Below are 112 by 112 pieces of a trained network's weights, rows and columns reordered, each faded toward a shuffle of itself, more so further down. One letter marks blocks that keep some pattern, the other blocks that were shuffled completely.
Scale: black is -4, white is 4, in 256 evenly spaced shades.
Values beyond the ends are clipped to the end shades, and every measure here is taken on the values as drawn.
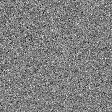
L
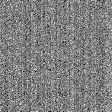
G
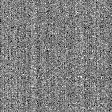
G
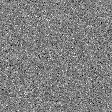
L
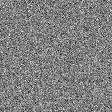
L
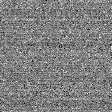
G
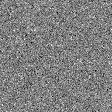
L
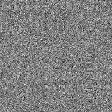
G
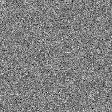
G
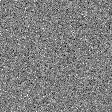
L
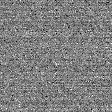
G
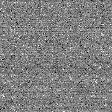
G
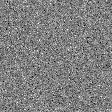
L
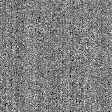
G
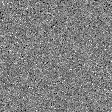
L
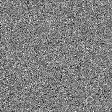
G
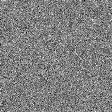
G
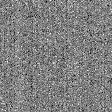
G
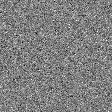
L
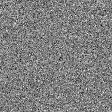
G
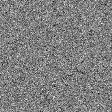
G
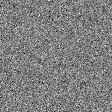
L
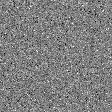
L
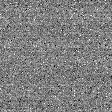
G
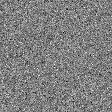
L
